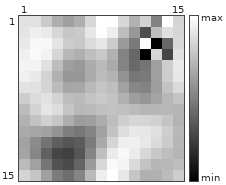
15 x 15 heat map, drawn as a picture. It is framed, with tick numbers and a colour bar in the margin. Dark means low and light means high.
The values are skewed, with a long tail toward low values. Values change most from cell to cell in the top right. Overall the values sit about 70% of the way up the scale. In the top right lies a patch that is rougher than the rest.
